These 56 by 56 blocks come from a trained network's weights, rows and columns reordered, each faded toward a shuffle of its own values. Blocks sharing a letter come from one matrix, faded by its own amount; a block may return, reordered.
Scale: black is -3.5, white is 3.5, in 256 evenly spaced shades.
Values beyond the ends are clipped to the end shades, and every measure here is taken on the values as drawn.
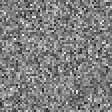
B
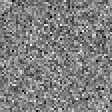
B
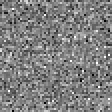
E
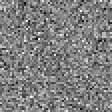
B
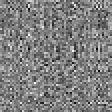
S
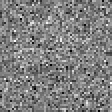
E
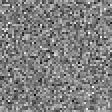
B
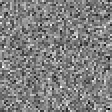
B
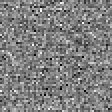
E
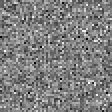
B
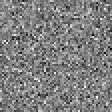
B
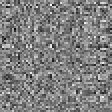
S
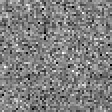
E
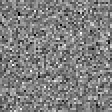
B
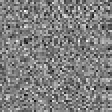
S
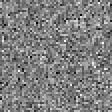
B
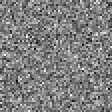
B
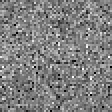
E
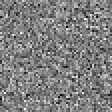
B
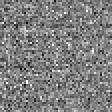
E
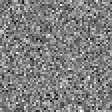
B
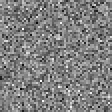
B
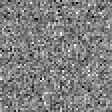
E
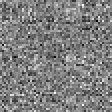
S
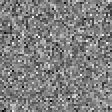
B
